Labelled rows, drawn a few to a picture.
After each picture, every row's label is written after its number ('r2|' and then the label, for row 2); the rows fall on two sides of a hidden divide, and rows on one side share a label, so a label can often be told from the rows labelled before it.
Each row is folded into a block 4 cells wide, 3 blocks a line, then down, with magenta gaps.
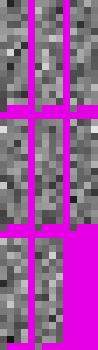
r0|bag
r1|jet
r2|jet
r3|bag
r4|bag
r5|bag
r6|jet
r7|bag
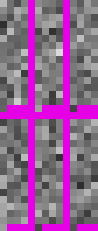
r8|bag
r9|jet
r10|bag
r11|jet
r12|bag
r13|bag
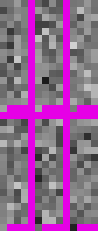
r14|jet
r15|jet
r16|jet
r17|jet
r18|bag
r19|bag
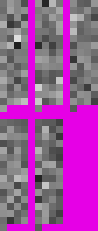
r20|jet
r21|jet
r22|bag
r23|jet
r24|bag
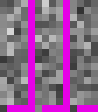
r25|bag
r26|bag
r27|bag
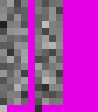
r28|bag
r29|bag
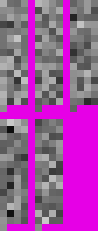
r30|jet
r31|bag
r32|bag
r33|bag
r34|bag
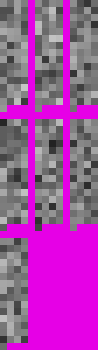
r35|jet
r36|jet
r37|jet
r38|jet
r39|bag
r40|bag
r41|bag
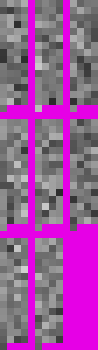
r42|bag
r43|jet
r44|bag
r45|jet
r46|jet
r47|bag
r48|bag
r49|bag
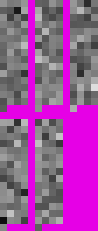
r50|bag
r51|jet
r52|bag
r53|bag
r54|jet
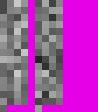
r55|jet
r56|bag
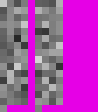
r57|bag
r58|jet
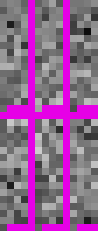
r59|jet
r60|jet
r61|bag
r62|bag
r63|bag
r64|bag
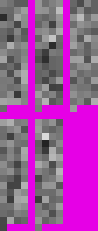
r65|jet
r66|bag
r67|jet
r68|bag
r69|jet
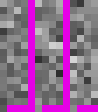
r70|bag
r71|bag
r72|jet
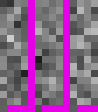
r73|bag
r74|bag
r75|bag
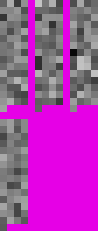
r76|bag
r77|bag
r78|jet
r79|bag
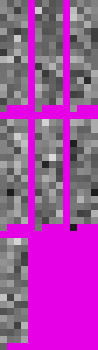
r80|jet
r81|jet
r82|jet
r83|jet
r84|jet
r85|bag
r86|jet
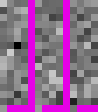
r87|jet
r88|bag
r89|bag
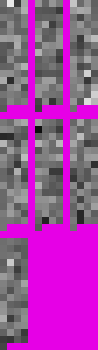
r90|bag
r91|bag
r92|jet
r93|bag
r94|bag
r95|bag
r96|bag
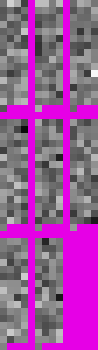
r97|jet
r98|bag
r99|jet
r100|bag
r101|bag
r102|bag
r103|jet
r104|jet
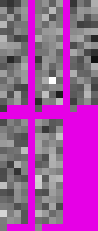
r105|bag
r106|bag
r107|bag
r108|bag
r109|jet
